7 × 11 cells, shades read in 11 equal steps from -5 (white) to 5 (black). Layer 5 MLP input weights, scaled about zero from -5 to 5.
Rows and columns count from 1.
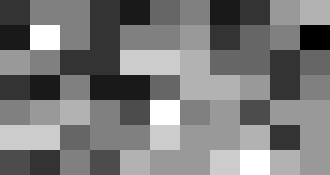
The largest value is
5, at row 2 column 11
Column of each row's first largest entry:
5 11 3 2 5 10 2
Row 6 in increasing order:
-3 -3 -3 -2 -1 -1 -1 0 0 1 3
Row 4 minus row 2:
-1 9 0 1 4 1 -1 -5 -2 3 -5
